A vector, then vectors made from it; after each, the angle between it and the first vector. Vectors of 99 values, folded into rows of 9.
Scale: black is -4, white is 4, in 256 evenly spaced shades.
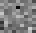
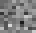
partly opposed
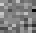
partly aligned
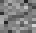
partly opposed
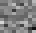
partly opposed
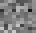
partly opposed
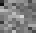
orthogonal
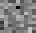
nearly parallel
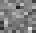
nearly parallel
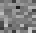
nearly parallel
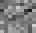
partly opposed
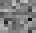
partly opposed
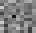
partly opposed
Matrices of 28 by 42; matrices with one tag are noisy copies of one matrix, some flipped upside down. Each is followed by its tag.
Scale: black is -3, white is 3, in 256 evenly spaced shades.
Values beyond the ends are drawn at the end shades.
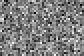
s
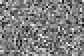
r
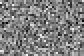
r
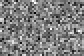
s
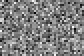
s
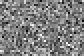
r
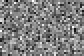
s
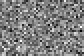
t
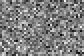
t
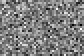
t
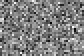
s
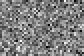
t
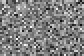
t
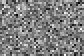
t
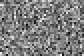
r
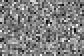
s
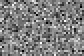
s
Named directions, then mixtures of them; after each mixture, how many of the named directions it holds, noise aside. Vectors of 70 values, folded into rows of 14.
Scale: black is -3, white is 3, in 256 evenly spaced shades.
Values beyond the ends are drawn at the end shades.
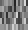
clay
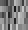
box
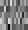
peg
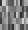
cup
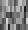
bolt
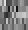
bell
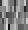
three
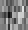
three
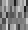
two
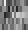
one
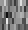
two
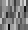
three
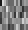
one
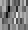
three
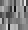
three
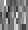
three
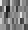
three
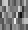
three
